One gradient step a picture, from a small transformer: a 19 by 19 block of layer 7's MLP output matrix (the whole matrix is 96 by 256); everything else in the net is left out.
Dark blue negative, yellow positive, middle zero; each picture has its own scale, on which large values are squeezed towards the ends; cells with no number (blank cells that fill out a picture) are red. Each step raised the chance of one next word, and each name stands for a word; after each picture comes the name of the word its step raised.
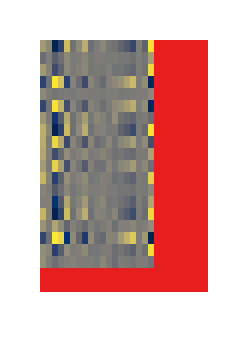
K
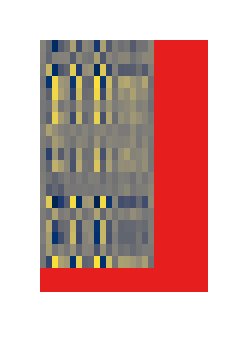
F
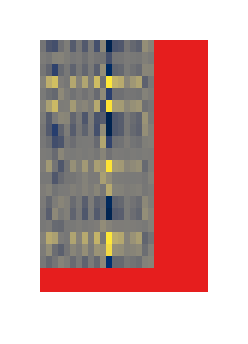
K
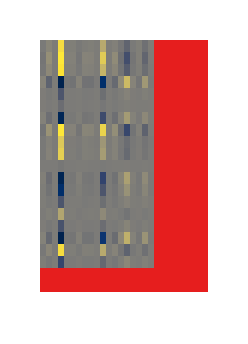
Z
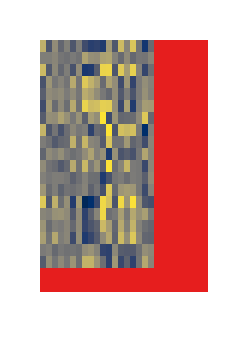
F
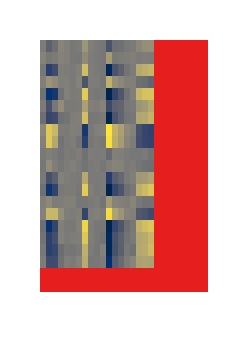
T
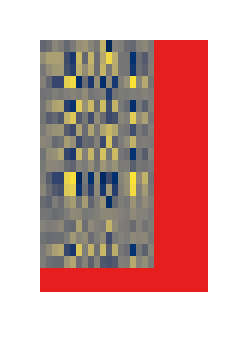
Z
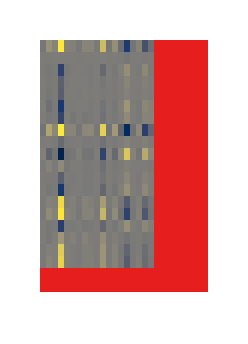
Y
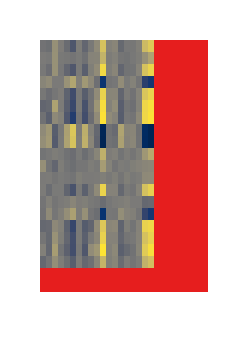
T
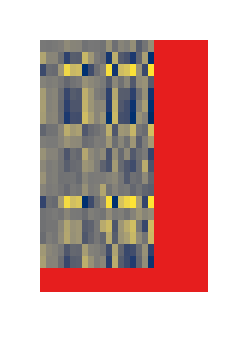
F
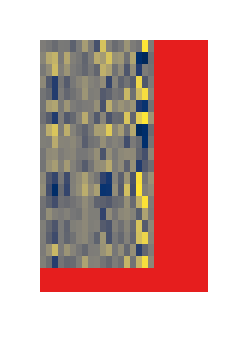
Z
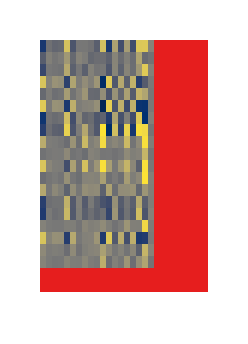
K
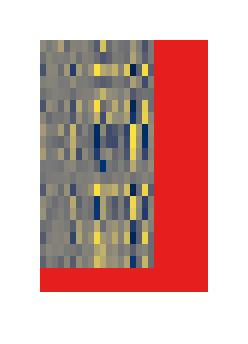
T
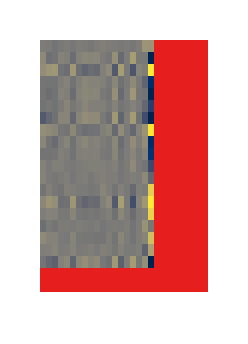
F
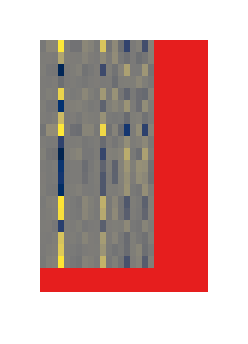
Y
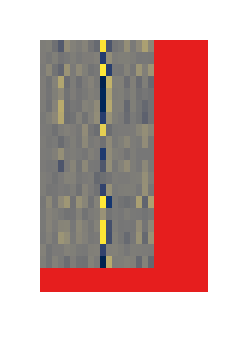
F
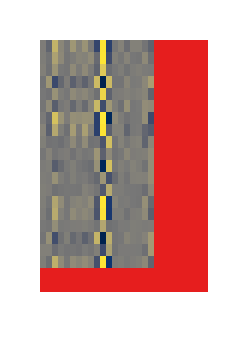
K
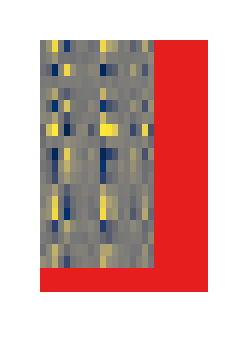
Y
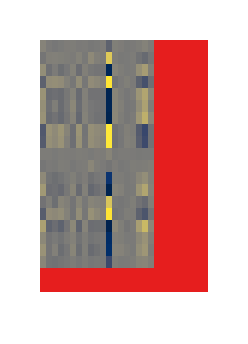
T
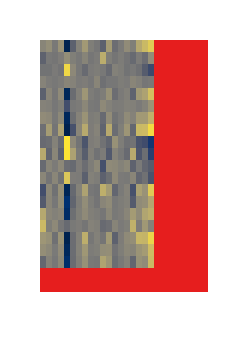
Y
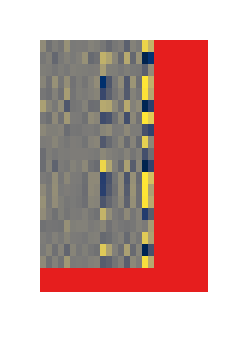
Z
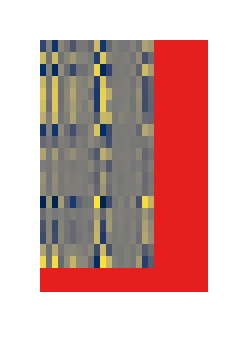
F
